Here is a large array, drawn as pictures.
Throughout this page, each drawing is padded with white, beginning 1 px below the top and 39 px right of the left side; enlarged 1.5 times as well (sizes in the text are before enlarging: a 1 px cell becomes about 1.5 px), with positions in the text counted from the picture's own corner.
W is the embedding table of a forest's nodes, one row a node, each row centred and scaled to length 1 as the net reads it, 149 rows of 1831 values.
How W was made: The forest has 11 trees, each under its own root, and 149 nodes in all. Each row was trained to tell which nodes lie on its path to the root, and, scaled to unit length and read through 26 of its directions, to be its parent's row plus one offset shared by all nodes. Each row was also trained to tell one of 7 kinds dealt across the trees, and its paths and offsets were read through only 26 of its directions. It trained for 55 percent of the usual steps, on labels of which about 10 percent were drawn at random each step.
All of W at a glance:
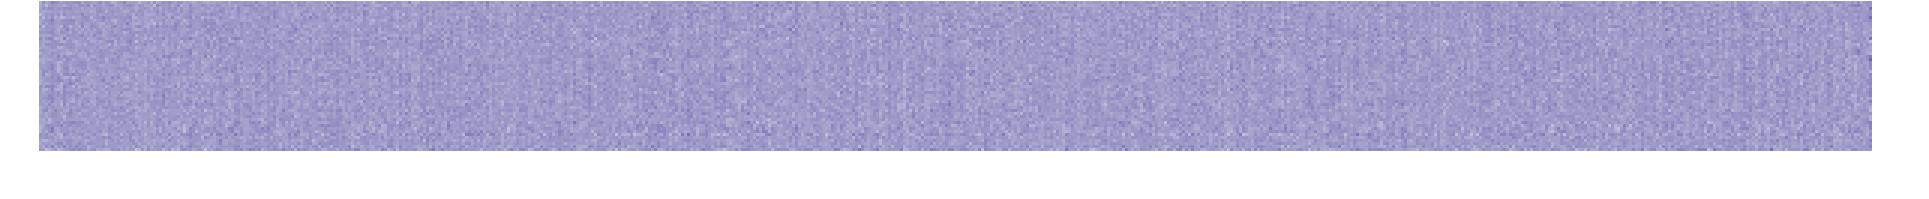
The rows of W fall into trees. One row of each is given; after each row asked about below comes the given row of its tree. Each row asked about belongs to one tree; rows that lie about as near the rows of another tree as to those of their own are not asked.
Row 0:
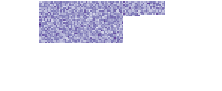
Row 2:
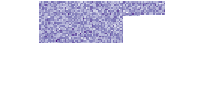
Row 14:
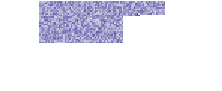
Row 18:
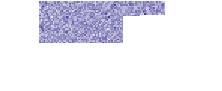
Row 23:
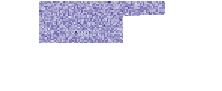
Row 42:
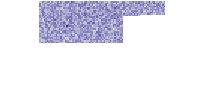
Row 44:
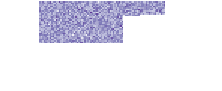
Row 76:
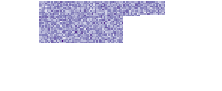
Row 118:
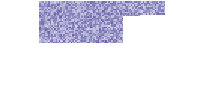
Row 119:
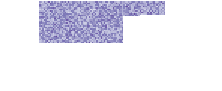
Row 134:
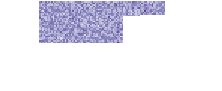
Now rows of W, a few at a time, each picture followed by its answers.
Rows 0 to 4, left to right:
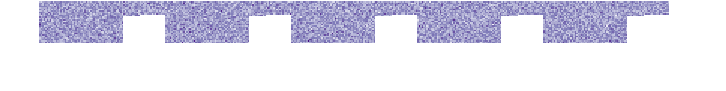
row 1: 18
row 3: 23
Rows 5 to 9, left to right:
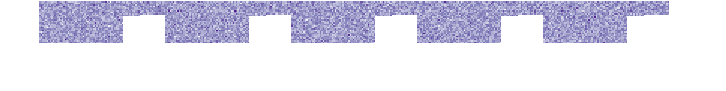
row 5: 18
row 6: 76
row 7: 0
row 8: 2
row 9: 76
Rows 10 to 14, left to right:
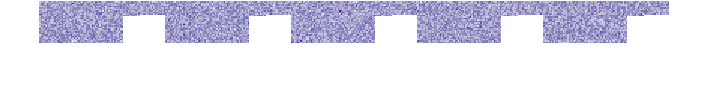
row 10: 119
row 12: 44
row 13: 23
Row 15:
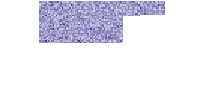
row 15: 14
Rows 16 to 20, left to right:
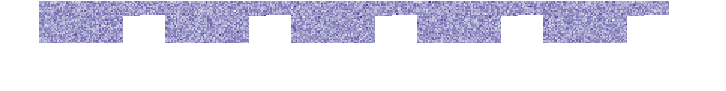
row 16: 118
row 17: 14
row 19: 14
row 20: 0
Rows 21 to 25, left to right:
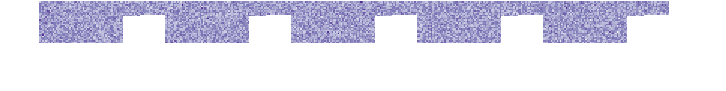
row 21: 0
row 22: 44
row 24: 44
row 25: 44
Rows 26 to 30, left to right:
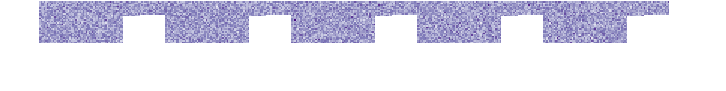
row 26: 119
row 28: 18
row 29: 0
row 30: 76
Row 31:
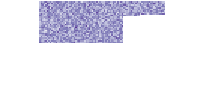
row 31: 18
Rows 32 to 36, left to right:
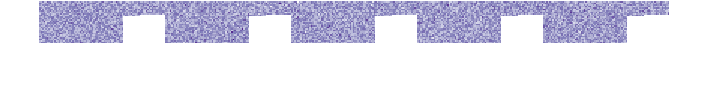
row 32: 42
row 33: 18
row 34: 44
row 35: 134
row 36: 0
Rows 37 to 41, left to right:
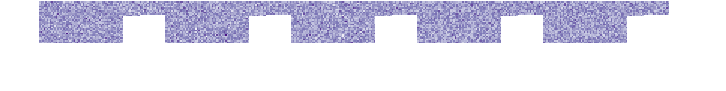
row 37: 0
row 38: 76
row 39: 23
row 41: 23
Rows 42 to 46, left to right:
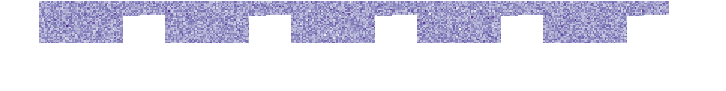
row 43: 76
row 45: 0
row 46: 119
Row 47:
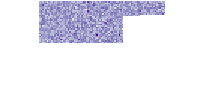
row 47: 23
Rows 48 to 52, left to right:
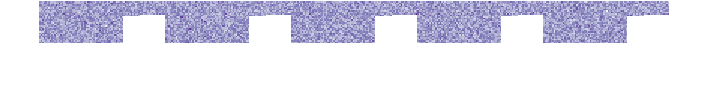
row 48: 2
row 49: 134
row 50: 0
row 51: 119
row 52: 42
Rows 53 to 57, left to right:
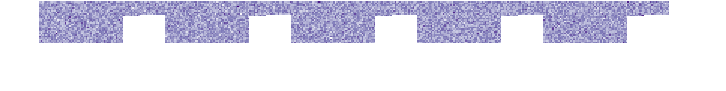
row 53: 2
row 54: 76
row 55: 2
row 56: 44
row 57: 76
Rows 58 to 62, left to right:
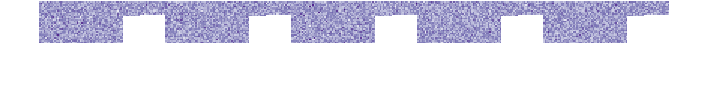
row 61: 14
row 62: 134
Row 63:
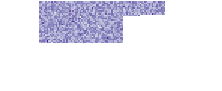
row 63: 134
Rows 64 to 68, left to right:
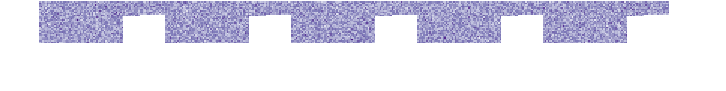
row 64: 44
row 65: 18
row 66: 0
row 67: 14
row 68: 44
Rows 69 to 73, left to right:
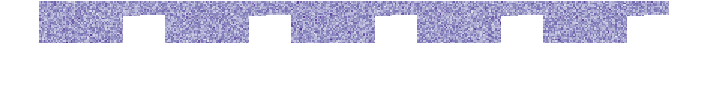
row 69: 18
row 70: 42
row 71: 18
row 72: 0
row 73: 134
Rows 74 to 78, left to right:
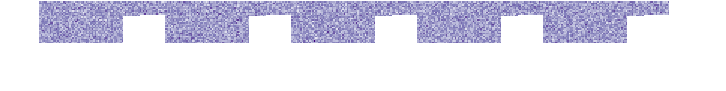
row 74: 23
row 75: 23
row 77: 76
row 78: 76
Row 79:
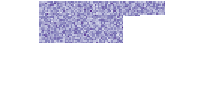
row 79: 14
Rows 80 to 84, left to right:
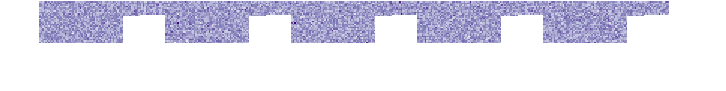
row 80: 2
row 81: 0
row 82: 23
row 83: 134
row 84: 76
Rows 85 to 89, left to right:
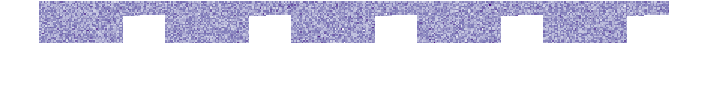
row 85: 119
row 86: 14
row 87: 18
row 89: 44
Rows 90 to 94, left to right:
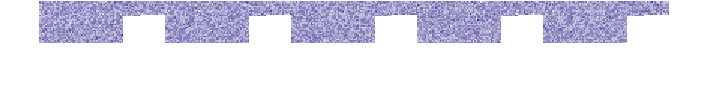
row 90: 44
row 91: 14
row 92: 119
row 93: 76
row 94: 14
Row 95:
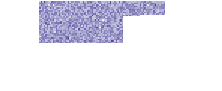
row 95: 23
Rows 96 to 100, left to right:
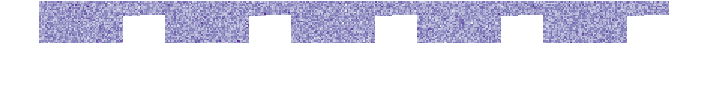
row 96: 2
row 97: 18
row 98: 76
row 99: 14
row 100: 42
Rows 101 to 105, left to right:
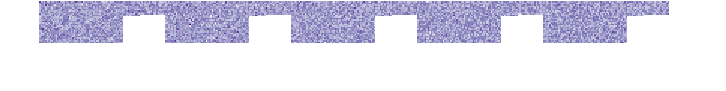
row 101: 14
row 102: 23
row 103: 23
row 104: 134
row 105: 2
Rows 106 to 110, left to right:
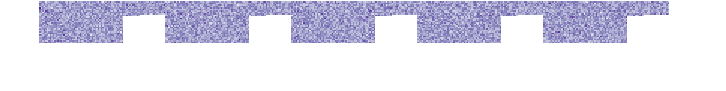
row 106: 44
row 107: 23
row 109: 119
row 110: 2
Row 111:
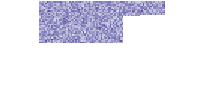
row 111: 14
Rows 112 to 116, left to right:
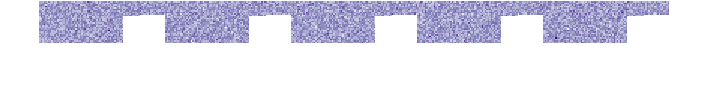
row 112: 23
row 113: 134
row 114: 23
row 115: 44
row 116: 2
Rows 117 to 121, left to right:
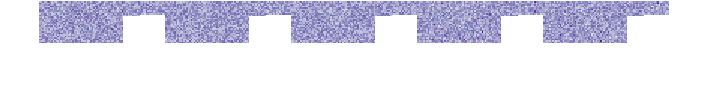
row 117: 42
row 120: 134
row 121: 134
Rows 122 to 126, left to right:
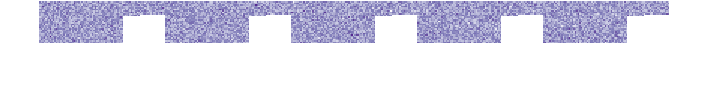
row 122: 0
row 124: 76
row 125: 14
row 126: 0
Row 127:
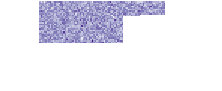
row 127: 14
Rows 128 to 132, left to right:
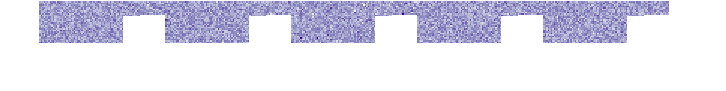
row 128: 14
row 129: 0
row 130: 18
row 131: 76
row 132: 134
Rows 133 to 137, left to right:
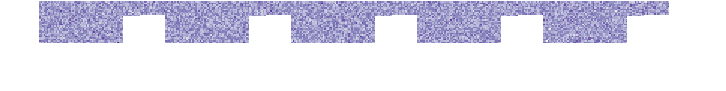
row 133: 134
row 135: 2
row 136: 14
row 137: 18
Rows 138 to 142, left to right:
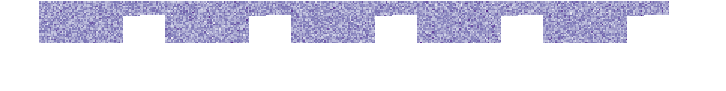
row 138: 134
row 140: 76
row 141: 2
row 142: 76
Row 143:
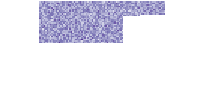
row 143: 134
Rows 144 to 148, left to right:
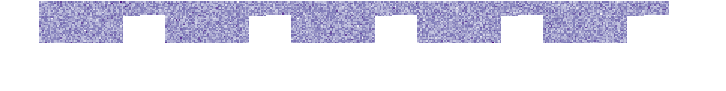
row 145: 0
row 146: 0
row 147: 134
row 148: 134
